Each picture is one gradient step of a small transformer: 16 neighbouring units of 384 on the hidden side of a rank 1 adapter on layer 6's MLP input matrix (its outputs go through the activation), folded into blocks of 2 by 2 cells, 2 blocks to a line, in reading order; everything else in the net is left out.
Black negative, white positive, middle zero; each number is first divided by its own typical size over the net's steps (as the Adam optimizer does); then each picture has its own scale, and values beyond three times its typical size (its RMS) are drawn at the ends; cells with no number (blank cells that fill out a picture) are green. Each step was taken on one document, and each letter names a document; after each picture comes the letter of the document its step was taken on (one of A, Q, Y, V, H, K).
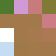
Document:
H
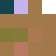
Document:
H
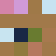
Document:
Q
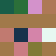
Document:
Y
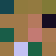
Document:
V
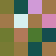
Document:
Y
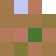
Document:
H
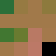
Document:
Q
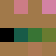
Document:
Q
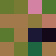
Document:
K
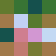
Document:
K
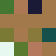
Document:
Y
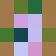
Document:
K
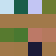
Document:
Y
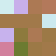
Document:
H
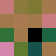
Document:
V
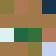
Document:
Q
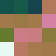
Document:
Y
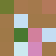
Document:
K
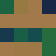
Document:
Q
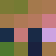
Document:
V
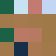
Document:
H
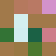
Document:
K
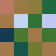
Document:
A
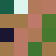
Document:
Y
